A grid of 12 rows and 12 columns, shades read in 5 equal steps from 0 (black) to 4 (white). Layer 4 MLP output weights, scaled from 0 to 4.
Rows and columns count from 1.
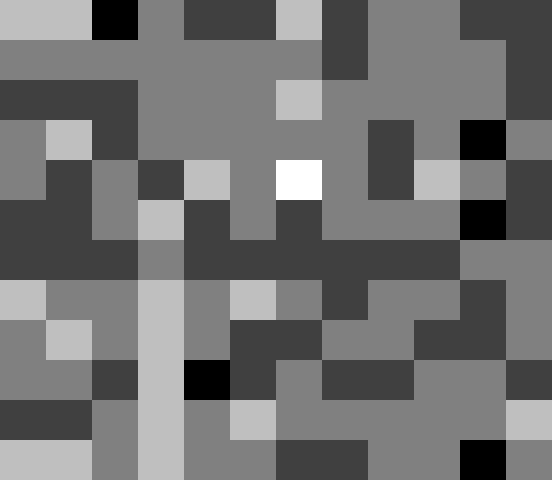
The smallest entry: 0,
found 5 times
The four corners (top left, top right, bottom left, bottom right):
3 1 3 2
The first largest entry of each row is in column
1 1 7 2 7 4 4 1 2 4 4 1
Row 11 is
1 1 2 3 2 3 2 2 2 2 2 3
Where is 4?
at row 5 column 7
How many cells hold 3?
20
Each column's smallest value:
1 1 0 1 0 1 1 1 1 1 0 1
